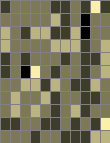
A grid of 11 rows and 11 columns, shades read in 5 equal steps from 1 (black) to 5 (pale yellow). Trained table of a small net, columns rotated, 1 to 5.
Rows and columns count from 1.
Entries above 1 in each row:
11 10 10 11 11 10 11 11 11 11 11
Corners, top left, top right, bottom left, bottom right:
2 2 3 4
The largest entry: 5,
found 3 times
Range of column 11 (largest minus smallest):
3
